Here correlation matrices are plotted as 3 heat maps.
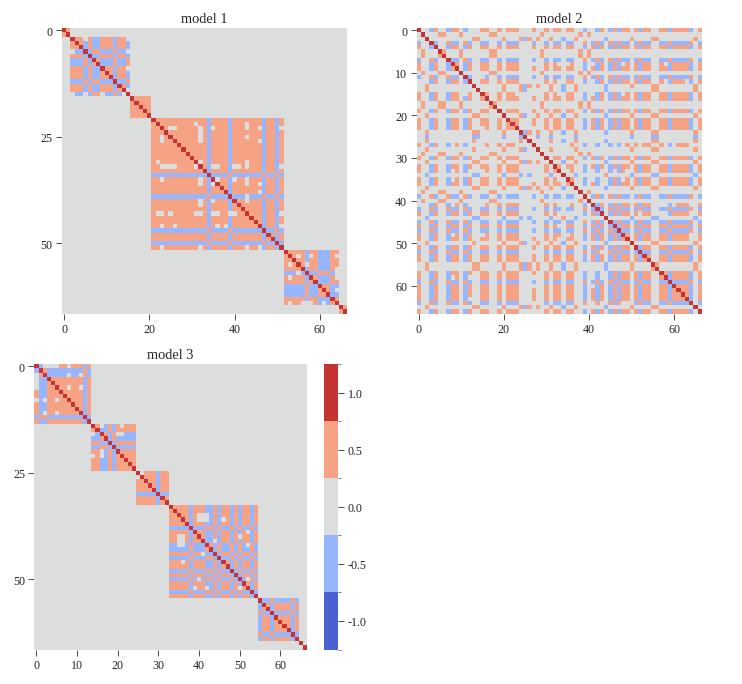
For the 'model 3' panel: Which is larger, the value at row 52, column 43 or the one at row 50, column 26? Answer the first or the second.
the second
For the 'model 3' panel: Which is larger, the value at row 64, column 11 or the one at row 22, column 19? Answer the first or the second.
the first
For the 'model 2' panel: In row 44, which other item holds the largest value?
34
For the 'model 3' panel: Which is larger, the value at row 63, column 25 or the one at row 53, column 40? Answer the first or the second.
the first
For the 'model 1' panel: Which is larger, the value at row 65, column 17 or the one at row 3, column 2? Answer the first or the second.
the second
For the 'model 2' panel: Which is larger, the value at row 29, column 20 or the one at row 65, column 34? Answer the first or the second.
the first
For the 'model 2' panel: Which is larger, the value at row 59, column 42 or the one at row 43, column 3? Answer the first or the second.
the first
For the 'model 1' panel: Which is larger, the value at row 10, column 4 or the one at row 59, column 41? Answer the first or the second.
the first
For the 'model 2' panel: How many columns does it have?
67
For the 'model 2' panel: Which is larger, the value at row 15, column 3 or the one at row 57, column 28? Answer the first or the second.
the second
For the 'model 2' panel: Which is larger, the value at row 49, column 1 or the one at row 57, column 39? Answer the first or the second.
the first
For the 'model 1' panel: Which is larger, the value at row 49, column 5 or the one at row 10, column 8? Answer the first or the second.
the first
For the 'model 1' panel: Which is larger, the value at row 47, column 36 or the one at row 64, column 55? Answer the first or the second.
the second
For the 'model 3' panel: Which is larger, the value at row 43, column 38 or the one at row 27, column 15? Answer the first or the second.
the first
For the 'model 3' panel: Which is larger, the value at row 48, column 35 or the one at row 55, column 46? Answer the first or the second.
the second
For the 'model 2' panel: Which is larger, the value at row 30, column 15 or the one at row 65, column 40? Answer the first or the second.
the first
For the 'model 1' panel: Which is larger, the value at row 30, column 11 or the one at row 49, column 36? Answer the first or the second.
the second
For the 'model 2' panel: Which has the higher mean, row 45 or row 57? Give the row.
57
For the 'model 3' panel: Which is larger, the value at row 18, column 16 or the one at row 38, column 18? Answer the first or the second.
the second
